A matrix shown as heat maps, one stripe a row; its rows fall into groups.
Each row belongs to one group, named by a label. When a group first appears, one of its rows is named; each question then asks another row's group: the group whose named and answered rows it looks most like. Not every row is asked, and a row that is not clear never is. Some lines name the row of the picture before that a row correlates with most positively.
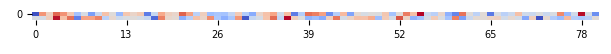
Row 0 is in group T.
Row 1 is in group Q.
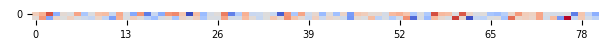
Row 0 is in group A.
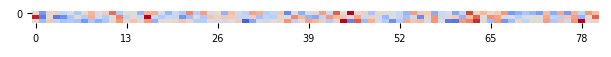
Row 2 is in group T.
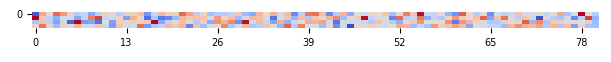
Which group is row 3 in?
A
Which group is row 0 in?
T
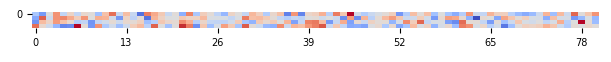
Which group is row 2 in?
T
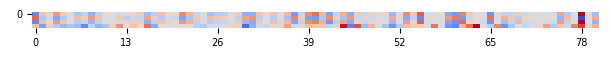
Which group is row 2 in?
T
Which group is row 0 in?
T
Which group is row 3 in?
T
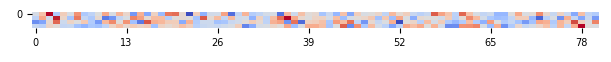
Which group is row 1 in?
Q
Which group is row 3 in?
T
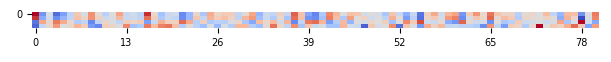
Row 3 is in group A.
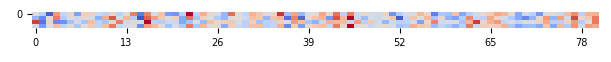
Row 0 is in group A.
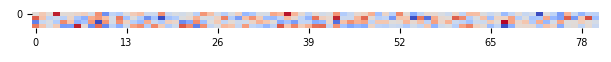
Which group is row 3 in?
Q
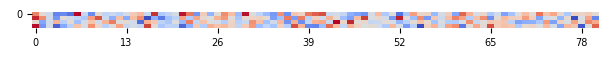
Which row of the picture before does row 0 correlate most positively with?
3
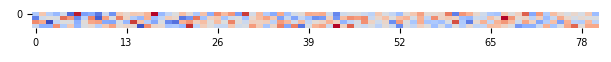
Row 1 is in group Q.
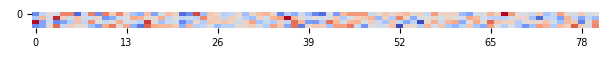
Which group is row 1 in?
Q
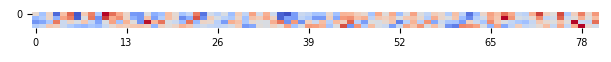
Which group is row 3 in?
T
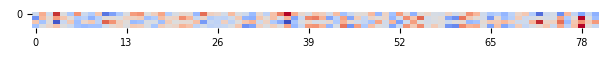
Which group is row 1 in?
T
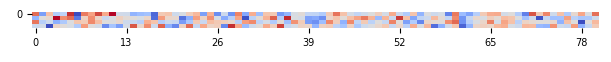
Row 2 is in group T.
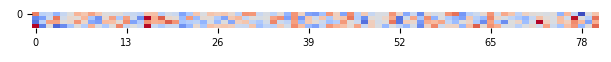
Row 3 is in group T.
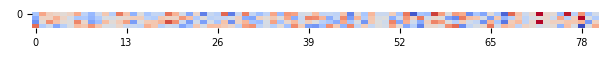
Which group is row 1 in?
T
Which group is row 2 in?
A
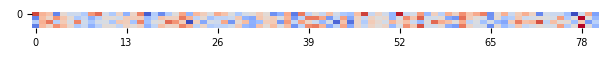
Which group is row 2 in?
A
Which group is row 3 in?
T
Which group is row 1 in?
T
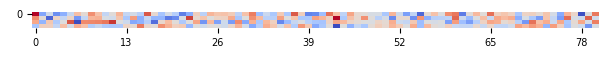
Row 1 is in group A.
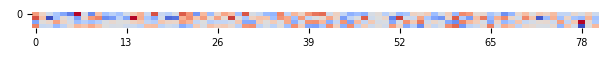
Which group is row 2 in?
T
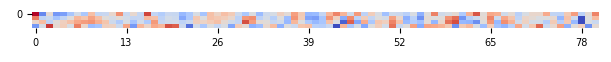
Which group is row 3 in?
A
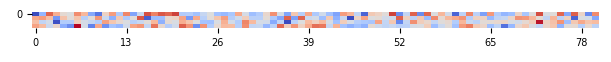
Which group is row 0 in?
A
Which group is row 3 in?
Q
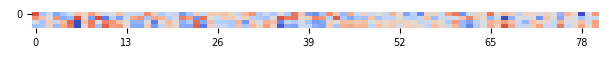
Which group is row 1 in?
Q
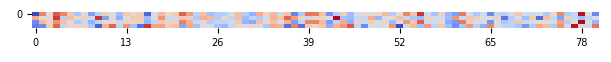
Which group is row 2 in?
T
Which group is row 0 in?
T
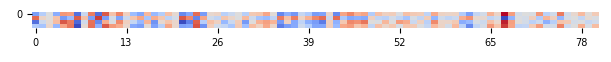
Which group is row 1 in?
Q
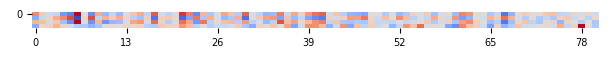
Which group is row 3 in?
T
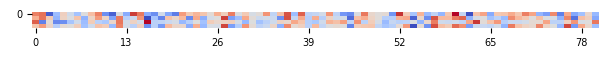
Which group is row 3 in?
A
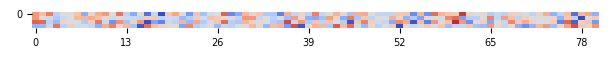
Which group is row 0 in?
A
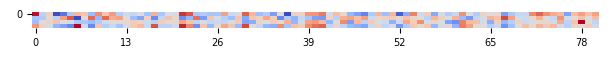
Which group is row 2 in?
T
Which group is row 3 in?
Q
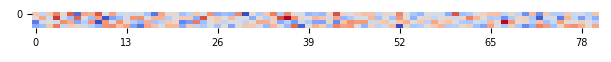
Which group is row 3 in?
A
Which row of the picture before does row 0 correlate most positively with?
1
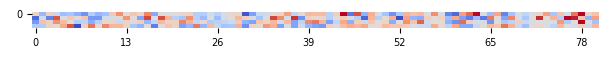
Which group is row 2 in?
T
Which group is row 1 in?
A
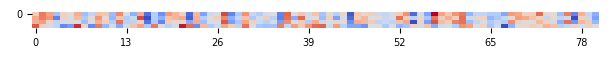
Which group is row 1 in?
A
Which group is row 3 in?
Q
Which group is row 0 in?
A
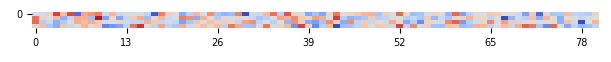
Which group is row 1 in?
Q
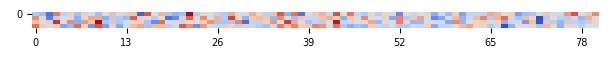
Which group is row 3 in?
Q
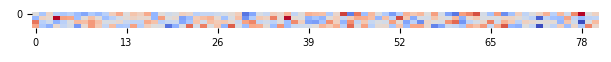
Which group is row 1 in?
Q
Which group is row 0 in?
T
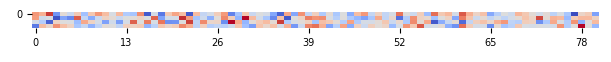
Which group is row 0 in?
A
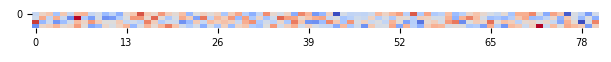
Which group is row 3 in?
A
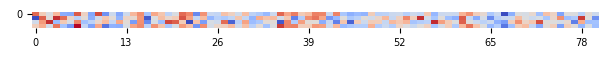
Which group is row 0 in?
Q
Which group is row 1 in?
T
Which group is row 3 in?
Q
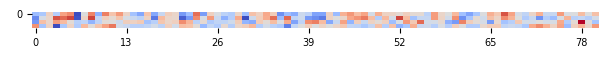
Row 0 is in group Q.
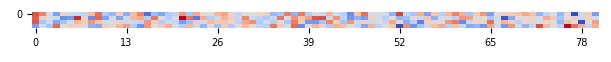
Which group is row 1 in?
Q
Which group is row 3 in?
A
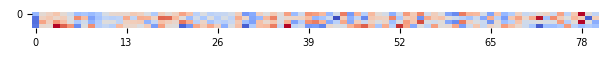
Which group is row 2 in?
T
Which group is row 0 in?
T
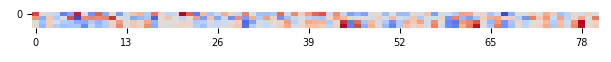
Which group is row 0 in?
Q
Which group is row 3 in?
T
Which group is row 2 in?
T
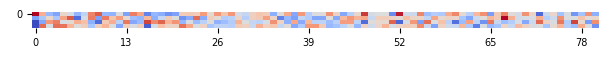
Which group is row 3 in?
T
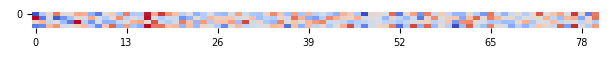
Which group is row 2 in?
Q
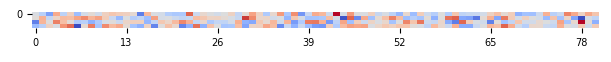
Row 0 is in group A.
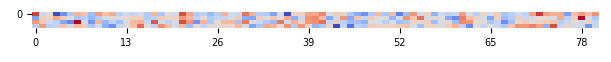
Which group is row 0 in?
Q
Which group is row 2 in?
Q
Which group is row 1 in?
T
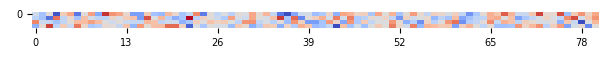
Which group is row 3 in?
A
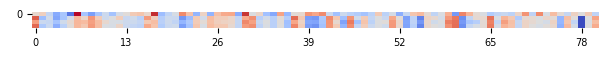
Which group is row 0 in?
Q
